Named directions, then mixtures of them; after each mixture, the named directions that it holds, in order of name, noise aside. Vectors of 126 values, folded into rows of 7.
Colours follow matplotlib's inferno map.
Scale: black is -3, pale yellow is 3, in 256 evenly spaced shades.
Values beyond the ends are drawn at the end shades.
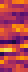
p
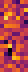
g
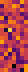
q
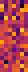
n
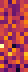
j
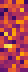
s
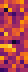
j, p, s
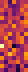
j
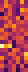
g, j, s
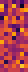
n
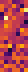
g, n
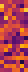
g, n, p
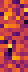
g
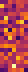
q, s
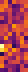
j, p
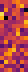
g, n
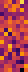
q, s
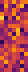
n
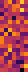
q, s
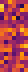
n, p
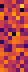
n, p, s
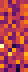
j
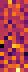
j
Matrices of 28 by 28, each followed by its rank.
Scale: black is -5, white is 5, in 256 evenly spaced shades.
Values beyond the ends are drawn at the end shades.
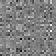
five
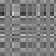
one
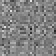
five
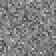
full rank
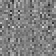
five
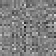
five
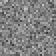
full rank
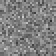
full rank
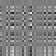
one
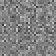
five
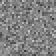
full rank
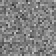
full rank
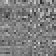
five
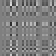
one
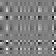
one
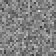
full rank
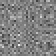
five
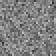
full rank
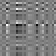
one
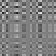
one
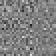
five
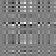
one
